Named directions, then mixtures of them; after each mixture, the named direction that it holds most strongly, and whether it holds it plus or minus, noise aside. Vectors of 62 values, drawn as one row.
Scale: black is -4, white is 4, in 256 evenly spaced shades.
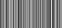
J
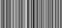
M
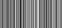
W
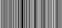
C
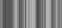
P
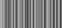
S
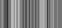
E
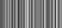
S, minus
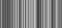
P, plus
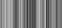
P, minus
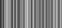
S, minus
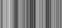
P, minus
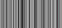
C, plus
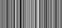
W, plus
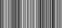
E, minus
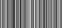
W, plus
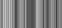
P, minus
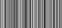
M, minus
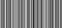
M, plus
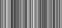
M, minus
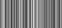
M, minus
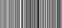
W, minus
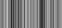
E, minus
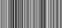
E, minus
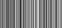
W, plus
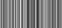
W, minus
